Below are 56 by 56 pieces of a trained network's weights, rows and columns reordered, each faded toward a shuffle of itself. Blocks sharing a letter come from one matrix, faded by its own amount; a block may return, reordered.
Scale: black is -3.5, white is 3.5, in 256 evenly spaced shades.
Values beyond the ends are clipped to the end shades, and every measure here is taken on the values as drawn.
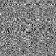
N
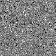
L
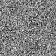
L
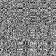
N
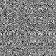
N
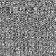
N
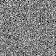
L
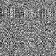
N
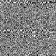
N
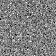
L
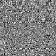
N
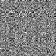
N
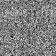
L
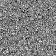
L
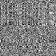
N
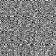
N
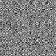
N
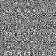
N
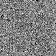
L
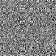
N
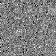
L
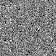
L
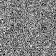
L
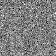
L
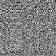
N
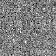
L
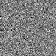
L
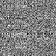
N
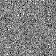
L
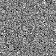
L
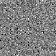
L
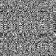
N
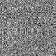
N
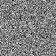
L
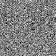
L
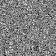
L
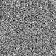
L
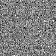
L
